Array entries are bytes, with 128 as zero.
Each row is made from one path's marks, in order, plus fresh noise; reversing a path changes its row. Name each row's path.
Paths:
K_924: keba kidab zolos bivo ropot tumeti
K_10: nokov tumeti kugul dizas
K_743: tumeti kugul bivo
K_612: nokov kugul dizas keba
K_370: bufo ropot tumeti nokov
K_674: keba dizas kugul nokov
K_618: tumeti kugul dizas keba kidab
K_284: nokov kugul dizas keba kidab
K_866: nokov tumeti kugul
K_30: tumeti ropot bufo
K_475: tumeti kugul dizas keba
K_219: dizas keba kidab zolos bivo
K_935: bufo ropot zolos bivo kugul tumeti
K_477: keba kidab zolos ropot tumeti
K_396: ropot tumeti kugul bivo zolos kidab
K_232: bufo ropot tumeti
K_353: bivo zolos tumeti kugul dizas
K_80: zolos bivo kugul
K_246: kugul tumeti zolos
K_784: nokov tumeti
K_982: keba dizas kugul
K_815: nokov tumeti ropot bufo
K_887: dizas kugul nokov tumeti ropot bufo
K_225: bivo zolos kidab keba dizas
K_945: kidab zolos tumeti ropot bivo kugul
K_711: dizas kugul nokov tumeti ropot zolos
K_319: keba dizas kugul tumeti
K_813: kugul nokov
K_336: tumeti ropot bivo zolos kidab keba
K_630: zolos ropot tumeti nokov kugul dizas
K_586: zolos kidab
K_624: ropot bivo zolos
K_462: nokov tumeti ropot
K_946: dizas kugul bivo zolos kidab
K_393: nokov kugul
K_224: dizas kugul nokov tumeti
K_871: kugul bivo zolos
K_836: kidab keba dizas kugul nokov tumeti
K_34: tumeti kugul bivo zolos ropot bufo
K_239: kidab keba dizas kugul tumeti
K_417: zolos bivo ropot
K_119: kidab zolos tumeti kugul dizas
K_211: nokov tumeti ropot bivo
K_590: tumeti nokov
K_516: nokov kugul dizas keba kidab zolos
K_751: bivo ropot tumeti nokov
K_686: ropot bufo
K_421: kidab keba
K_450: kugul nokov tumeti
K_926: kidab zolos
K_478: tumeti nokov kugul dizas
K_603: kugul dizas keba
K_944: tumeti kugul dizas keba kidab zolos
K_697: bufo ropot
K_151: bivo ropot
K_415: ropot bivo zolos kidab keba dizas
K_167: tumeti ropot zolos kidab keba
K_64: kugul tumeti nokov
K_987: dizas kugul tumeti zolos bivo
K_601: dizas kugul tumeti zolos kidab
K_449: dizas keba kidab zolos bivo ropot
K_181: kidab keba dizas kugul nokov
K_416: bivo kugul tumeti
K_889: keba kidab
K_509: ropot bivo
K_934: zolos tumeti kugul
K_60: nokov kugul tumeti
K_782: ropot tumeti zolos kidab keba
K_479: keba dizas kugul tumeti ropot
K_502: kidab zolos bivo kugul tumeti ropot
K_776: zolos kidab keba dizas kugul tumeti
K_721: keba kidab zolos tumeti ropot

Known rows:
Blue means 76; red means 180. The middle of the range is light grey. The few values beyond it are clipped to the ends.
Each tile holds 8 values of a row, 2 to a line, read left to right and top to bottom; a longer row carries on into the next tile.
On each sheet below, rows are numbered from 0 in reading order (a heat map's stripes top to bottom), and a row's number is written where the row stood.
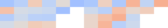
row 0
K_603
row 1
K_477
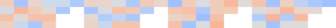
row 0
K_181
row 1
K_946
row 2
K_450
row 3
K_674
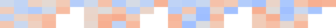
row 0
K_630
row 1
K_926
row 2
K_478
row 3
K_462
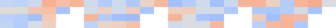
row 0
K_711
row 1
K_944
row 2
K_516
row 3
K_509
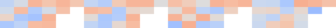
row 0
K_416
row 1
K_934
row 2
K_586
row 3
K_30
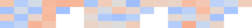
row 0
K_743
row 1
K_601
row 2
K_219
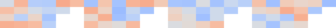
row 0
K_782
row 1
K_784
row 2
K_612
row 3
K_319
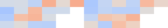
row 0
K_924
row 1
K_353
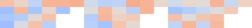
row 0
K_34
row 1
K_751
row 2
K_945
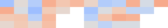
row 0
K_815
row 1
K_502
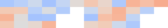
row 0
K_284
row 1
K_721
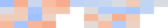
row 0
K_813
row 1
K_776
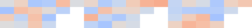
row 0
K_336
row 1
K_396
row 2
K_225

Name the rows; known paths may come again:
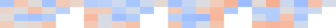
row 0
K_601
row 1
K_284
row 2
K_224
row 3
K_415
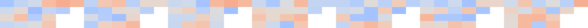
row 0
K_211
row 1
K_987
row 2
K_30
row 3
K_836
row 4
K_475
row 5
K_618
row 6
K_926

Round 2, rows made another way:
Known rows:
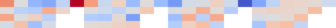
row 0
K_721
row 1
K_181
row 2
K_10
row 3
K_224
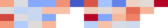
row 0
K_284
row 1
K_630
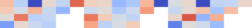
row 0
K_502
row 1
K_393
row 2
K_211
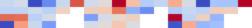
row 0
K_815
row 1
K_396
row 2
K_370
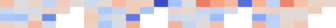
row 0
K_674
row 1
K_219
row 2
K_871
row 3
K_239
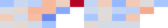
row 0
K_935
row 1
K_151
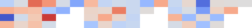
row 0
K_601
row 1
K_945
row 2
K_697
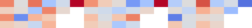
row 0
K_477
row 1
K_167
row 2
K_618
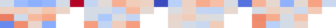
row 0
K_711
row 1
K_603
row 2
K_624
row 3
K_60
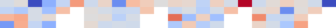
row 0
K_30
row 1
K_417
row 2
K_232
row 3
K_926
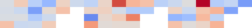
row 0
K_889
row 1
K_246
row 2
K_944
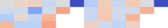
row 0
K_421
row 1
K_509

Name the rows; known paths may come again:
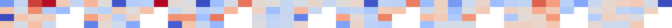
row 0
K_987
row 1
K_751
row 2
K_462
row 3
K_449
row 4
K_590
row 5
K_784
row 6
K_119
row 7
K_624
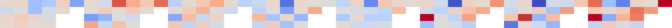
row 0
K_813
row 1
K_319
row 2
K_416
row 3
K_697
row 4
K_417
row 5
K_478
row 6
K_211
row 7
K_630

